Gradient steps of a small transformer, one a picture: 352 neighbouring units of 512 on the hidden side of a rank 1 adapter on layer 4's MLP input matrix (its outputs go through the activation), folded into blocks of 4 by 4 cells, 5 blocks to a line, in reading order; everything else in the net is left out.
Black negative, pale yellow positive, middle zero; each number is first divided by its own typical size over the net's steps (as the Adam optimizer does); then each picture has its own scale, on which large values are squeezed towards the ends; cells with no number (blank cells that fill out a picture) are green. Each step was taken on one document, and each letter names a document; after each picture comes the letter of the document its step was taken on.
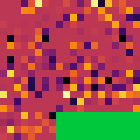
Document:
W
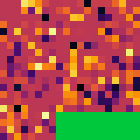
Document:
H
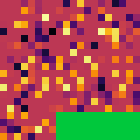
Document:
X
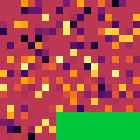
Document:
X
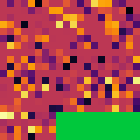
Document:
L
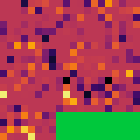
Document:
W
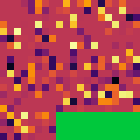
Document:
H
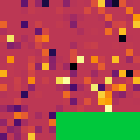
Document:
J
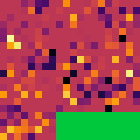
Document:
W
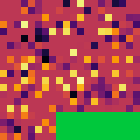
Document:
X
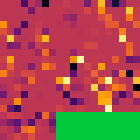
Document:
J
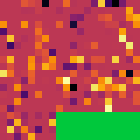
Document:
J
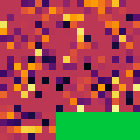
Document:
L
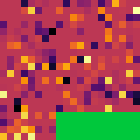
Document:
W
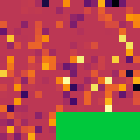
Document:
J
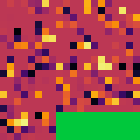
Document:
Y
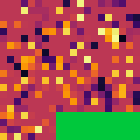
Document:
X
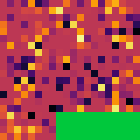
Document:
L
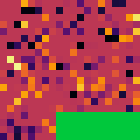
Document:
X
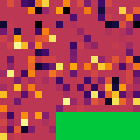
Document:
Y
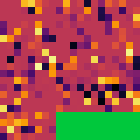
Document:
H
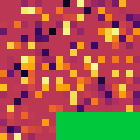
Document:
X
